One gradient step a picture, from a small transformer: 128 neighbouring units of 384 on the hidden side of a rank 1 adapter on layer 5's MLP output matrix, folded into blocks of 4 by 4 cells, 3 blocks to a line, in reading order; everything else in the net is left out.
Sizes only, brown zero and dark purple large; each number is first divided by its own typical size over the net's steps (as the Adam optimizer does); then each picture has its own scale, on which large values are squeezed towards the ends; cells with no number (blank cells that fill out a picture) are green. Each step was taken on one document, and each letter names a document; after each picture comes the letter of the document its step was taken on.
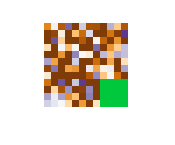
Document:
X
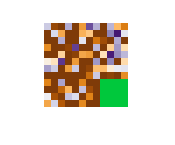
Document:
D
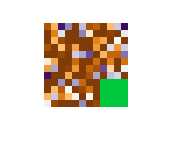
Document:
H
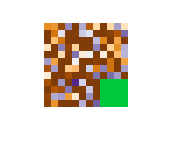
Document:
H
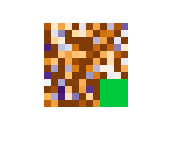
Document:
X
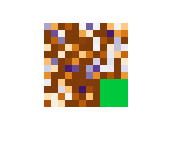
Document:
D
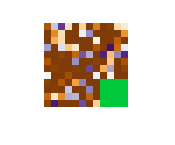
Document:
X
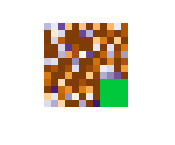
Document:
H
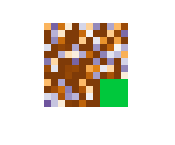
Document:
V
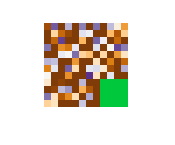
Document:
V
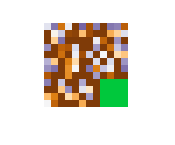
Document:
V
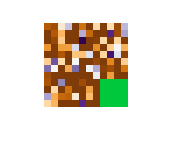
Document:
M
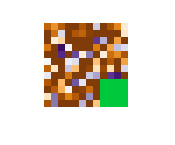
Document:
X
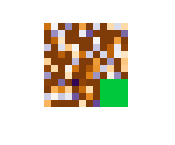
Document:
H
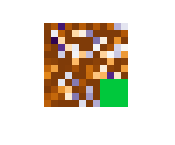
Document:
H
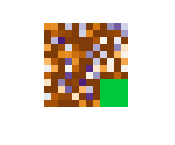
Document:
V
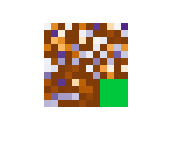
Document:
M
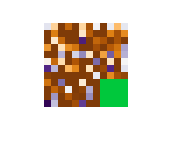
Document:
M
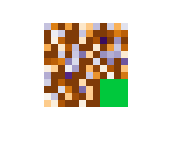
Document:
D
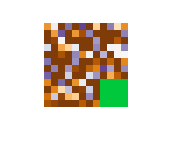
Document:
V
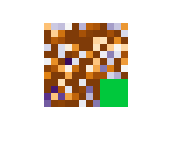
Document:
X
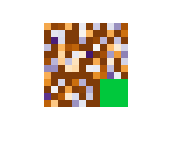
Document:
M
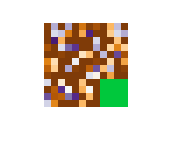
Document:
V
